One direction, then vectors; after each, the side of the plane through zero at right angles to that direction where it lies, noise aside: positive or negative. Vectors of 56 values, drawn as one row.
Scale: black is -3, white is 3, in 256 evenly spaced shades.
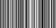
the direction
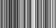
negative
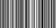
positive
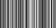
positive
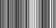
positive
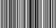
negative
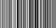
negative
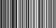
positive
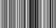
negative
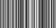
positive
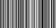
positive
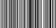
negative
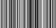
negative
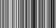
positive
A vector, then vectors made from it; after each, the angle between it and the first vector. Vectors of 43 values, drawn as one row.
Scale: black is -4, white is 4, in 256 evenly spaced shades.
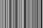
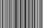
partly aligned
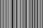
orthogonal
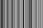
partly opposed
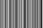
nearly parallel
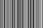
partly opposed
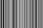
orthogonal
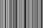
nearly parallel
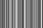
nearly opposite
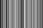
partly opposed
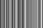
nearly opposite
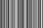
nearly opposite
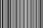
orthogonal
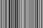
partly aligned
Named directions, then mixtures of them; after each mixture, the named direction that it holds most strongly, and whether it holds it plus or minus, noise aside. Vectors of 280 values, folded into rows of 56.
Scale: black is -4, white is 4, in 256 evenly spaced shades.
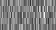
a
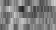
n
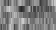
n, plus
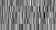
a, minus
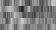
n, plus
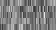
a, plus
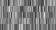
a, plus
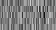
a, minus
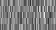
a, plus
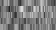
n, minus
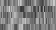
n, plus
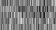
a, minus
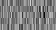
a, minus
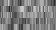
n, minus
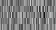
a, minus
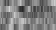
n, plus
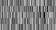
a, minus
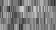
n, minus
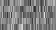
a, plus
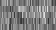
a, plus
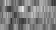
n, minus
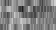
n, plus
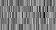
a, minus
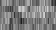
n, minus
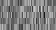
a, minus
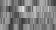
n, minus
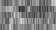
n, plus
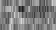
n, plus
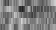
n, plus
